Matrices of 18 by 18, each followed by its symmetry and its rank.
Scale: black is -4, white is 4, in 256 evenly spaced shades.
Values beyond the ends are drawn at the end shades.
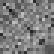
symmetric, full rank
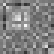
symmetric, rank three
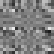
neither, rank two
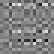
neither, rank two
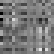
neither, rank two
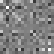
symmetric, rank three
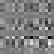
neither, rank two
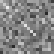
symmetric, full rank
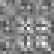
symmetric, rank three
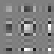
symmetric, rank one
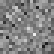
symmetric, full rank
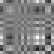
symmetric, rank one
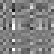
neither, rank two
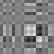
symmetric, rank one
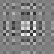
symmetric, rank one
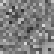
symmetric, full rank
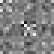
symmetric, rank three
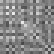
symmetric, rank three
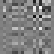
neither, rank two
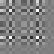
symmetric, rank one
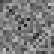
symmetric, full rank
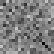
symmetric, full rank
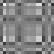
symmetric, rank one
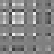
symmetric, rank one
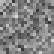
symmetric, full rank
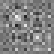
symmetric, rank three
